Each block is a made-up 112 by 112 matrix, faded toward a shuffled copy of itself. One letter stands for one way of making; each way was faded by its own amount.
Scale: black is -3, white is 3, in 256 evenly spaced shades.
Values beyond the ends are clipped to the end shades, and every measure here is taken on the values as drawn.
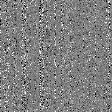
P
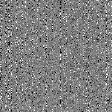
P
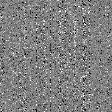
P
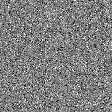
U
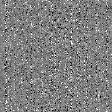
P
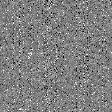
P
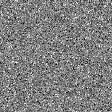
U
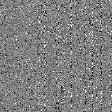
P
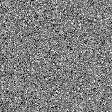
U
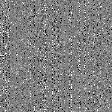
P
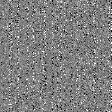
P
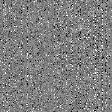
P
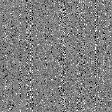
P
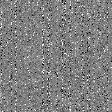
P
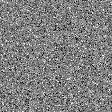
U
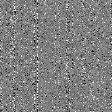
P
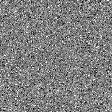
U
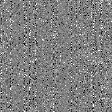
P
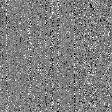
P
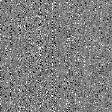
P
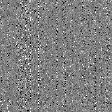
P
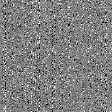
P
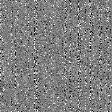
P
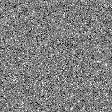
U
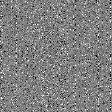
P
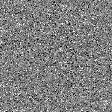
U
